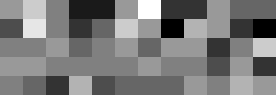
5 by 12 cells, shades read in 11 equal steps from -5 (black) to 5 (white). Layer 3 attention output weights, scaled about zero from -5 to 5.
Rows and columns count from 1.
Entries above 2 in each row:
2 2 1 0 0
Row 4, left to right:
1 1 0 0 0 0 1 0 0 -2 1 -3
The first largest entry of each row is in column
7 2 12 1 4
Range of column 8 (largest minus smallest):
6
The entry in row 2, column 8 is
-5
